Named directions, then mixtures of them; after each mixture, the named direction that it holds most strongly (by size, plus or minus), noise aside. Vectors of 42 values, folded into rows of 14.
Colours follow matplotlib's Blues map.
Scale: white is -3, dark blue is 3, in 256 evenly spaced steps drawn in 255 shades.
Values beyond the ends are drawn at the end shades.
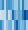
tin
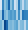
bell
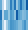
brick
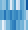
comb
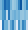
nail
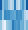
comb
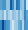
comb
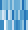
tin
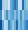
nail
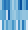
nail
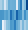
brick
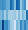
comb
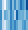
brick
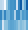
brick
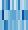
bell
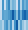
bell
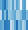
brick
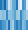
brick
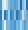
brick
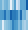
comb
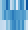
comb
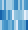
tin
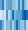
tin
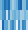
nail
